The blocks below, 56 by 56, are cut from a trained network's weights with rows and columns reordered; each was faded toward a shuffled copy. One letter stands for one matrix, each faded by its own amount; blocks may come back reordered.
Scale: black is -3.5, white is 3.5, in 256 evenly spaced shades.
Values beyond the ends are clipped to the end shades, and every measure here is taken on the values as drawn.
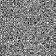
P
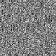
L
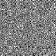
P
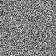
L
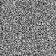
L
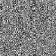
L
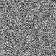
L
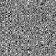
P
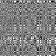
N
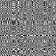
N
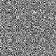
P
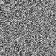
L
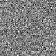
P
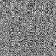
L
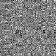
P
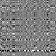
N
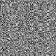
L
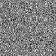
P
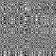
N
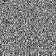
L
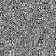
P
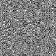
P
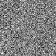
L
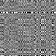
N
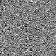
P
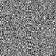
P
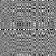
N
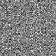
L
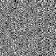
P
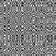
N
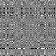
N
